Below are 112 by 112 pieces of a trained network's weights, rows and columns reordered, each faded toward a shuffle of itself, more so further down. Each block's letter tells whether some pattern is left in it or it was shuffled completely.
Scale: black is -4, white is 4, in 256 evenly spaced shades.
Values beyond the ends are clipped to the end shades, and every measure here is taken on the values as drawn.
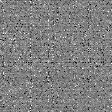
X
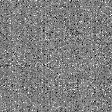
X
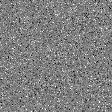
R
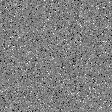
R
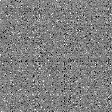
X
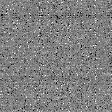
X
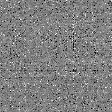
X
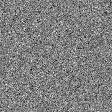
R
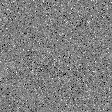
R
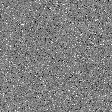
R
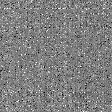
X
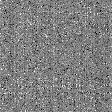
X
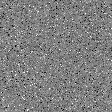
R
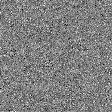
X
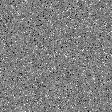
R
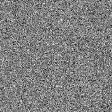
X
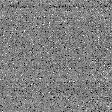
X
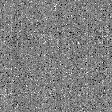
X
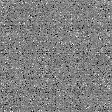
X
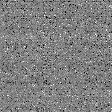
X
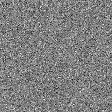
X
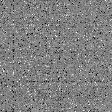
X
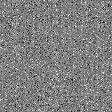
X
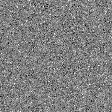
X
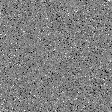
R
